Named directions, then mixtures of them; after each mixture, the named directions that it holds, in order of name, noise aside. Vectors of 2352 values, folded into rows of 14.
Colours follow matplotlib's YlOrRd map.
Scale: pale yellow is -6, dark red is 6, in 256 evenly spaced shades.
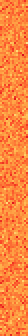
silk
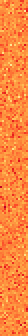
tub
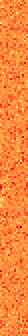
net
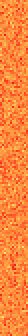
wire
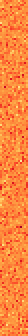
net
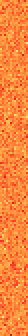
silk, wire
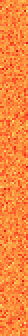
silk, tub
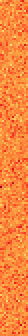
net, tub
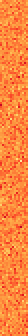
net, wire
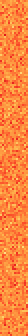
wire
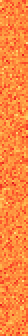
net, silk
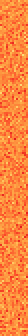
net, silk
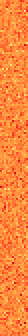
silk, tub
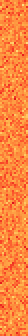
silk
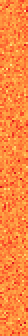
silk, tub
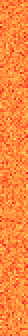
net, silk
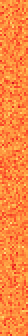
wire
